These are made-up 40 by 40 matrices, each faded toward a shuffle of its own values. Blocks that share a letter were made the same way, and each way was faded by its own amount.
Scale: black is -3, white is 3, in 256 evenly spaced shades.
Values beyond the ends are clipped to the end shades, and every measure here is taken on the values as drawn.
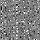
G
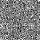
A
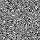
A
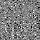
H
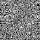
A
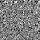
A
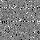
H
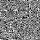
A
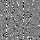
G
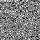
H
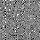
G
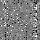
G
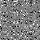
H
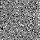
A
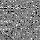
H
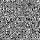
A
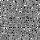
H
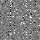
G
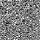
A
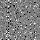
G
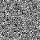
A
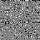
H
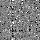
G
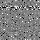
H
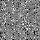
G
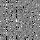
G
